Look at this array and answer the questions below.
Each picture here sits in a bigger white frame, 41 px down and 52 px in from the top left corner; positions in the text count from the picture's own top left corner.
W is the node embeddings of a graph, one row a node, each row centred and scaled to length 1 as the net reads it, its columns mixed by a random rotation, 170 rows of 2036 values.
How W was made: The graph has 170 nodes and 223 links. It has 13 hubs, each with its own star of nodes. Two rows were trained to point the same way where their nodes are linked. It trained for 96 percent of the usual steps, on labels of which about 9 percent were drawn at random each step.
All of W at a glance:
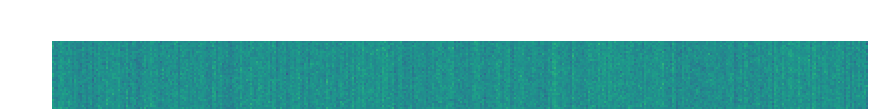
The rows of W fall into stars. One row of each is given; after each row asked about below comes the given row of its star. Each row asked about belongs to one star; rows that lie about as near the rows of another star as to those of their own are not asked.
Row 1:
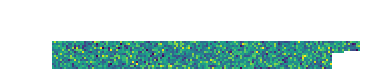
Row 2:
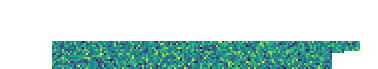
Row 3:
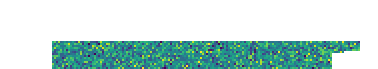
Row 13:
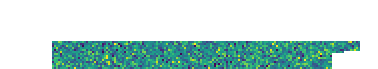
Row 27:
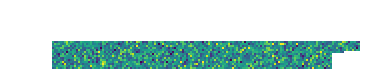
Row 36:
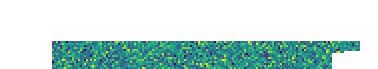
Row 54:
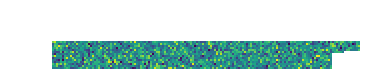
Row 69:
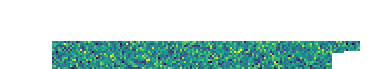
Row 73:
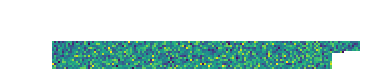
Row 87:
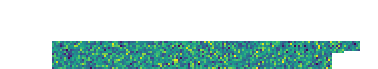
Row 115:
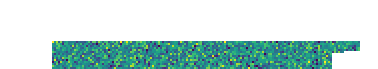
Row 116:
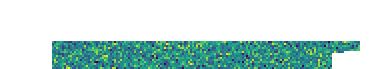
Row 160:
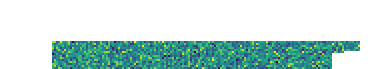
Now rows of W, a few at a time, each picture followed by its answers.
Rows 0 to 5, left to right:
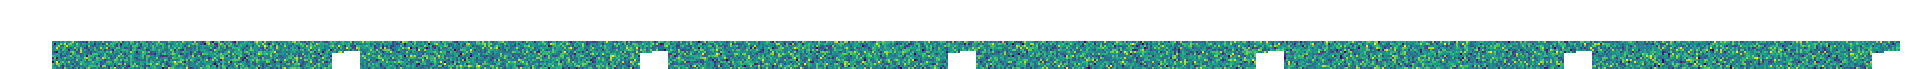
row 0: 13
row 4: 115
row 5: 69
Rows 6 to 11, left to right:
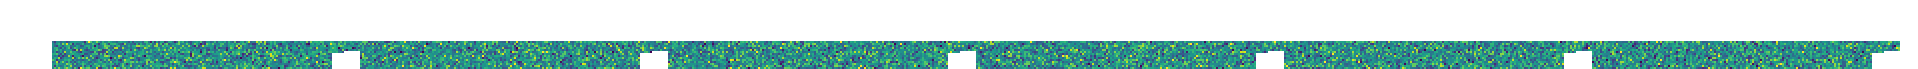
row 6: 13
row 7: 87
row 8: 116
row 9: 27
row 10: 116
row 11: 115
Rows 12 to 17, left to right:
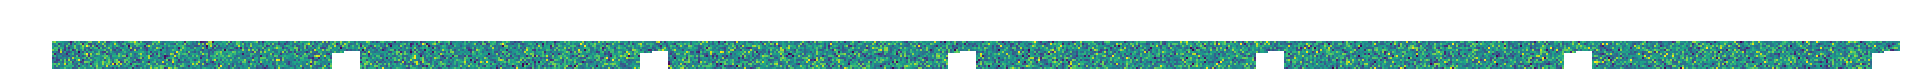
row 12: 54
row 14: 36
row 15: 13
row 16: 2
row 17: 87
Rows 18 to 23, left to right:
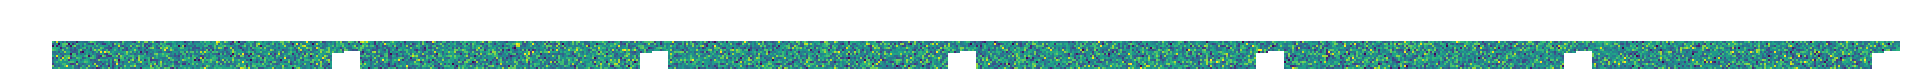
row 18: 36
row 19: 54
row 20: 2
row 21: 73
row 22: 116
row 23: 3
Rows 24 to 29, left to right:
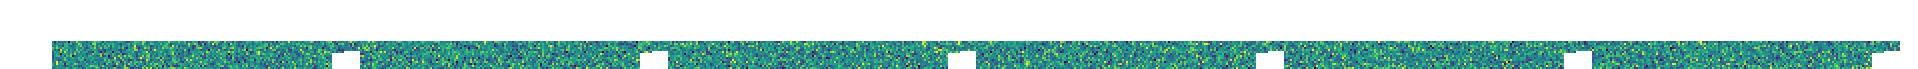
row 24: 13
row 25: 54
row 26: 3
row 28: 69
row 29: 36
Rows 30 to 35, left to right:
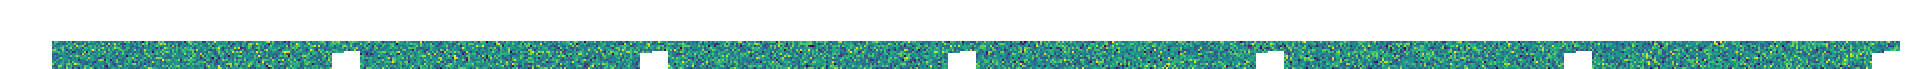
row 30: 2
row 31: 160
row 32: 69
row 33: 116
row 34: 1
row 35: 73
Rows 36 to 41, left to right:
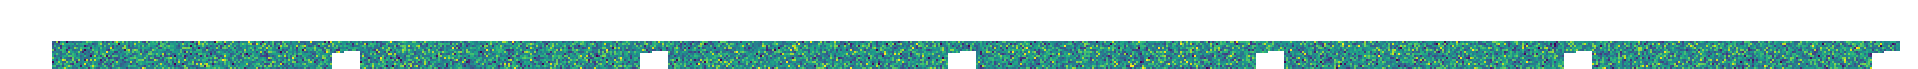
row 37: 27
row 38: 73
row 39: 2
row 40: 27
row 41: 87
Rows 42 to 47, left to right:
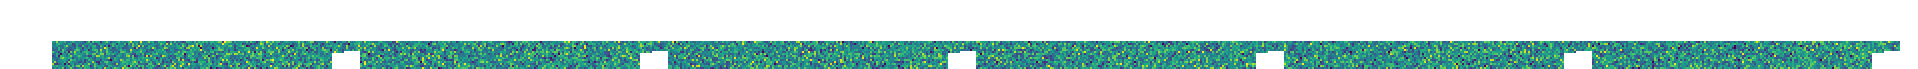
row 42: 116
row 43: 13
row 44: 115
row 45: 27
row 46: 87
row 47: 13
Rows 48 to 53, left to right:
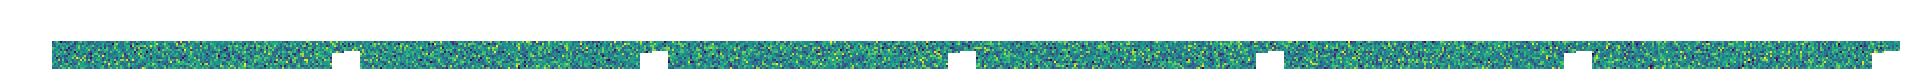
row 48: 73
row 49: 2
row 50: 13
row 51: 3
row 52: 87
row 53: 116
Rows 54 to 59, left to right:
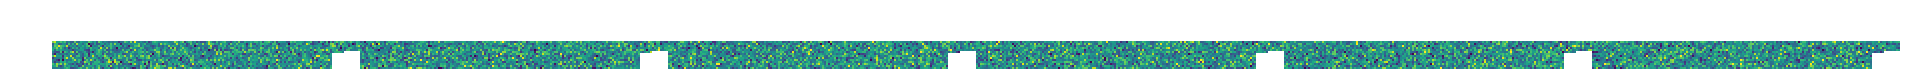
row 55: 69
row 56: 27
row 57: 54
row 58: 27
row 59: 27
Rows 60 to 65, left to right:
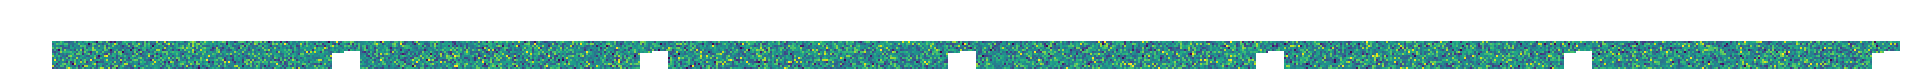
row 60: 3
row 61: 27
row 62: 69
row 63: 73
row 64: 54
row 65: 36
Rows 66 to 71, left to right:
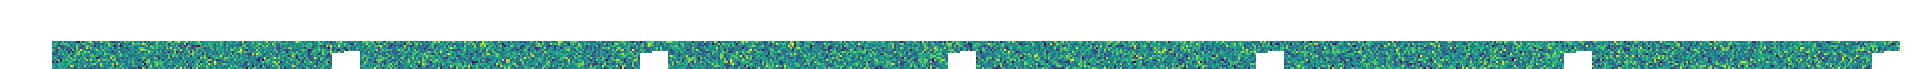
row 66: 69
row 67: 1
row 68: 1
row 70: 36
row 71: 54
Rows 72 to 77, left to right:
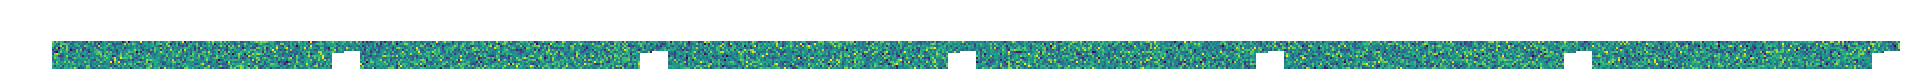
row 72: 13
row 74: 36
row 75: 69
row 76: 13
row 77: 1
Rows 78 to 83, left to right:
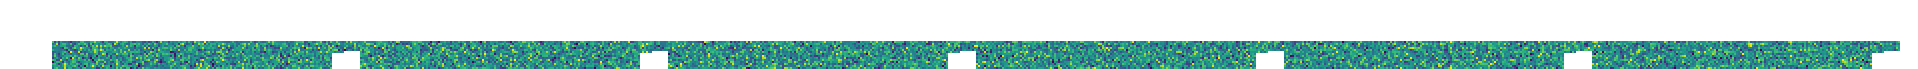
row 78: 36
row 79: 13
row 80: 160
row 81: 160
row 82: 2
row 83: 54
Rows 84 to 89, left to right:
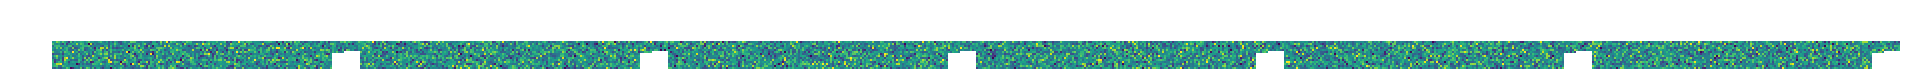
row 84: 54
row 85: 54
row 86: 73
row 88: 87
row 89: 115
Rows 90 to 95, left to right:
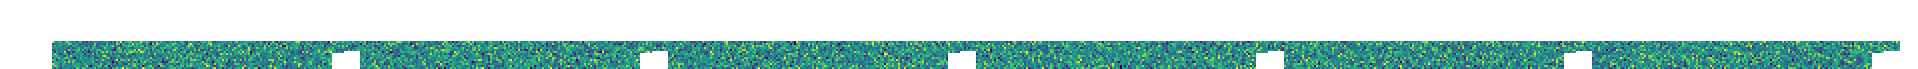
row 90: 116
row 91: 36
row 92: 73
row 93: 160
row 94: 3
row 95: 69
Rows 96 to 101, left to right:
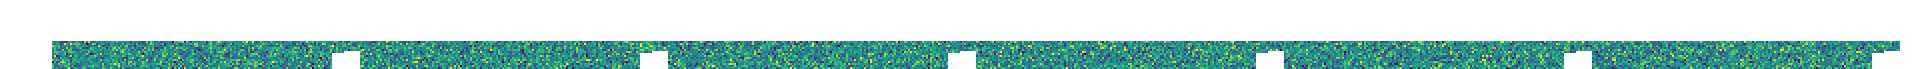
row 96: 2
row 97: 2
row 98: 73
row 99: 73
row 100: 2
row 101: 27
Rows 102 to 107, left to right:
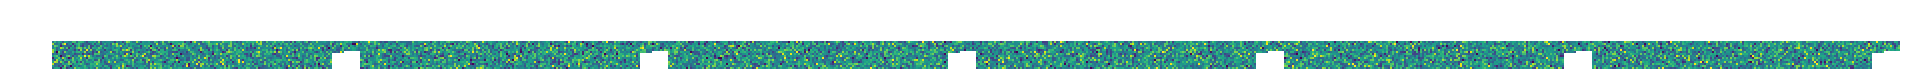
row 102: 87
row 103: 116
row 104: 73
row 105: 87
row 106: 87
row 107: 69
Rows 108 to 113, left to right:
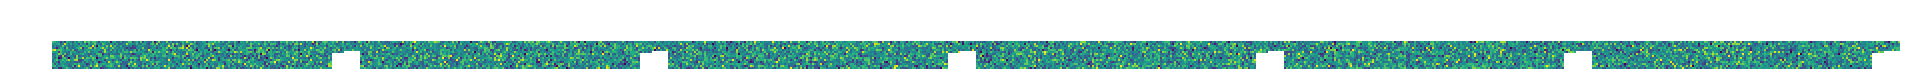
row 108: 2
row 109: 115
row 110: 69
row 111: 73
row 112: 36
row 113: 3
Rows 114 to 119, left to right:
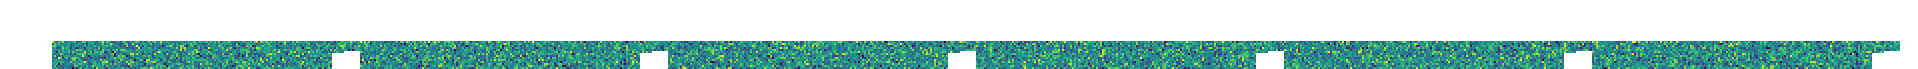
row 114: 27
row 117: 1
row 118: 36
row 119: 115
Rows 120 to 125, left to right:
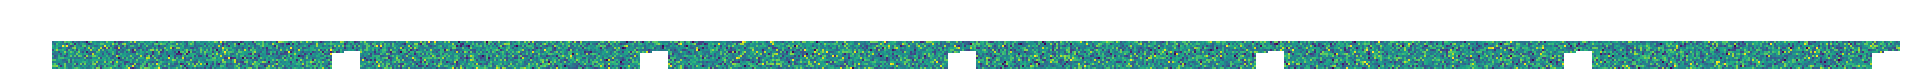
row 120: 160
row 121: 115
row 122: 87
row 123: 69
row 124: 13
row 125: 13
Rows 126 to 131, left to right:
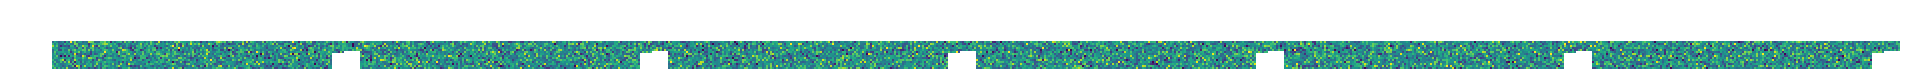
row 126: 2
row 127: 54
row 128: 36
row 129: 116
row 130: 160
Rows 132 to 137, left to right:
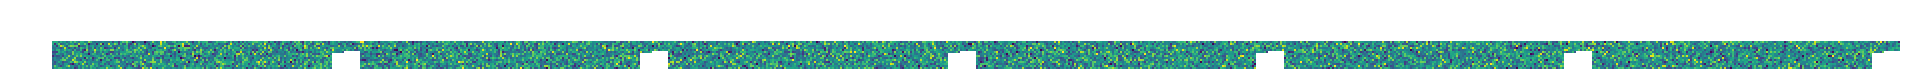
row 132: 36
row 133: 54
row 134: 87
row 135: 54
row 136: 2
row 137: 69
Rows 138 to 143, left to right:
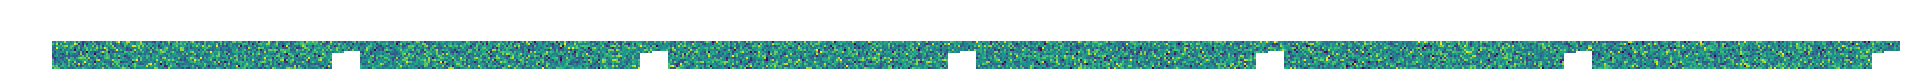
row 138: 3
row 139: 73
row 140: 160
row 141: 54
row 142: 69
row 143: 36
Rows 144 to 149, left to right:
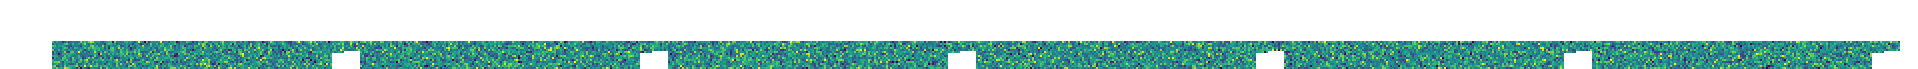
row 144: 36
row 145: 27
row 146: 116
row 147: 1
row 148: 27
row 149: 13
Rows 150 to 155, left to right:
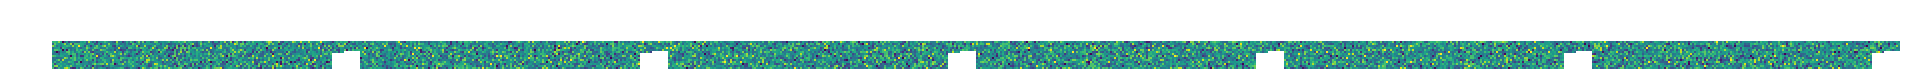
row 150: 69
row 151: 13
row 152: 54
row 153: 87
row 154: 27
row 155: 54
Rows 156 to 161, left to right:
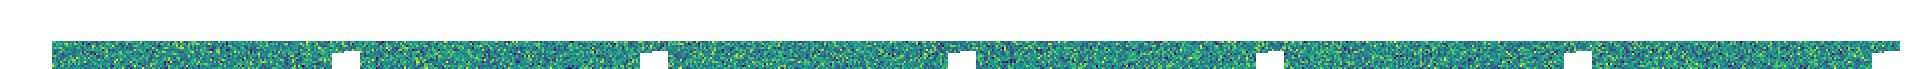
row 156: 3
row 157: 87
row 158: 87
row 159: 13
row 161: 13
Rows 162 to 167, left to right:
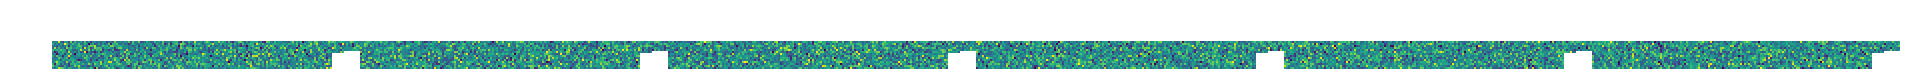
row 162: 87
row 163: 160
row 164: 36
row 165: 115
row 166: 3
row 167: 160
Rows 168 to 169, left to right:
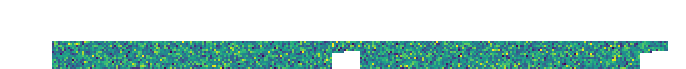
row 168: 54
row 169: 73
